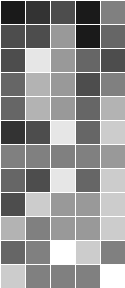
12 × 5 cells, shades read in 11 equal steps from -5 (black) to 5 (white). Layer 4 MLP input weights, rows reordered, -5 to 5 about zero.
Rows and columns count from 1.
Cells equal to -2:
9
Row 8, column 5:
3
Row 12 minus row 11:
4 0 -5 -3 5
